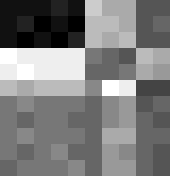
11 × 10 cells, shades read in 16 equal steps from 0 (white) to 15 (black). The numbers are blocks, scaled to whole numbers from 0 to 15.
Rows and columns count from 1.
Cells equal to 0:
3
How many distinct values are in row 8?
5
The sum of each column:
88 88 89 87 89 80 63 63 96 99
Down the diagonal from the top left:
14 13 14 1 1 7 7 6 9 10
